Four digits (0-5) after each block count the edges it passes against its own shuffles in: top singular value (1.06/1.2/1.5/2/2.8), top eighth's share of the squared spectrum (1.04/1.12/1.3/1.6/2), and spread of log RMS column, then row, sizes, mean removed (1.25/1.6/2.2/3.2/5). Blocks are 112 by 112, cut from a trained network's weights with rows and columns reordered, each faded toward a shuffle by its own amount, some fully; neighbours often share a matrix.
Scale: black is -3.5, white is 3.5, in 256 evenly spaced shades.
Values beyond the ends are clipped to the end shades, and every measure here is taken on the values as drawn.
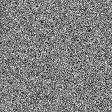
1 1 0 0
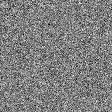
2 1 0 0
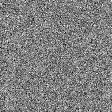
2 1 0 0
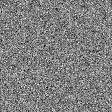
1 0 0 0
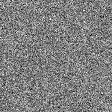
1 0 0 0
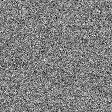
1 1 0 0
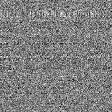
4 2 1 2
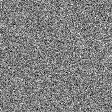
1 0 0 0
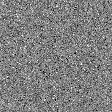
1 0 0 0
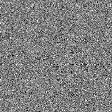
3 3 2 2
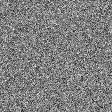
0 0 0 0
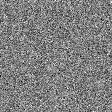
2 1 0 0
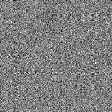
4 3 2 2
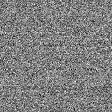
3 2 0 1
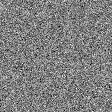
0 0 0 0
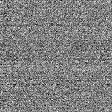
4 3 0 1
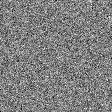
0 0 0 0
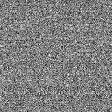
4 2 0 1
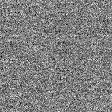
3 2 0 1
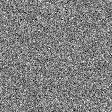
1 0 0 0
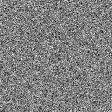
2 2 0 0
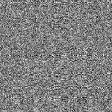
4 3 1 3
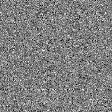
3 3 1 2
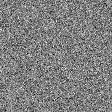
2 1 0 0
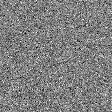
2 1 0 0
